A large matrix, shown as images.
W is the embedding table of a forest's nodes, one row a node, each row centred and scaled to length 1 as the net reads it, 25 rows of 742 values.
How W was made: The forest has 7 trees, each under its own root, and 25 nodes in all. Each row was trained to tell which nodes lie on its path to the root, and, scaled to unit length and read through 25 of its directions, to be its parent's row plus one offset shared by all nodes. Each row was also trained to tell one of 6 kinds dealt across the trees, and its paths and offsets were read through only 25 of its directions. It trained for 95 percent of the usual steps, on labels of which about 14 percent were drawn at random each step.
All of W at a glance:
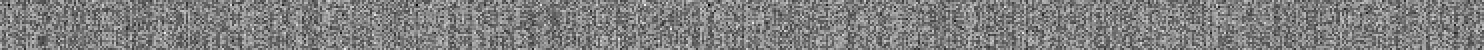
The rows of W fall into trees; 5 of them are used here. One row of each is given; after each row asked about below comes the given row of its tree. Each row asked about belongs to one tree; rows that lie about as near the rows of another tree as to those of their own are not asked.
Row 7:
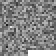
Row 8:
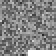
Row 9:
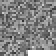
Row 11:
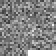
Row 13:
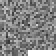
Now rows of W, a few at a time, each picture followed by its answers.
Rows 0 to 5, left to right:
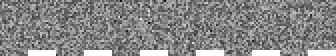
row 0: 11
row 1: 11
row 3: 9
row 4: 13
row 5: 9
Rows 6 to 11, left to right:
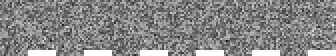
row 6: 7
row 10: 8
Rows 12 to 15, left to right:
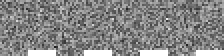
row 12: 7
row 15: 9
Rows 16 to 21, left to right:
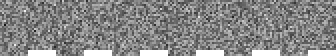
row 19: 11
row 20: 7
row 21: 7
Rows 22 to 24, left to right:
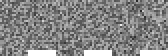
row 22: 11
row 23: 13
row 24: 9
